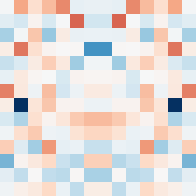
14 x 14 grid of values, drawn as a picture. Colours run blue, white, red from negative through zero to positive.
No overall slope runs across the table. No row or column stands out. The centre is the smoothest part. The left and right halves mirror each other.
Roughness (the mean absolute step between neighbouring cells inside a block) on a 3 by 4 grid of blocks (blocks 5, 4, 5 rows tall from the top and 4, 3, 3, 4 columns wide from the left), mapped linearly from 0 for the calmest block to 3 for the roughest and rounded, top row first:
2 3 3 2 / 3 0 0 3 / 2 2 2 2
